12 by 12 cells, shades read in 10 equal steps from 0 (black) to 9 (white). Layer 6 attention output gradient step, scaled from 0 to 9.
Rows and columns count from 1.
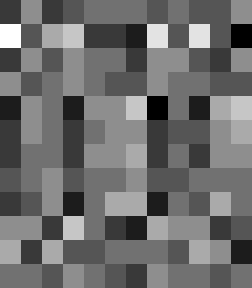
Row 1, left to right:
2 5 2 3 4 4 4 3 4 3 3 5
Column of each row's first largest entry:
2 1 2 1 7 12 7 3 6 4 1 4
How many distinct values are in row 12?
4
